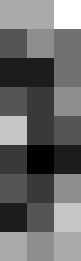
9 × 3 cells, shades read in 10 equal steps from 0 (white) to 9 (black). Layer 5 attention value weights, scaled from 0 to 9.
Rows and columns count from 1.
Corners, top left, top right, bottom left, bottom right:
3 0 3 3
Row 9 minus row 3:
-5 -4 -2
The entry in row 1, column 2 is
3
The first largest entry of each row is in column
1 1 1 2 2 2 2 1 2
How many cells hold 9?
1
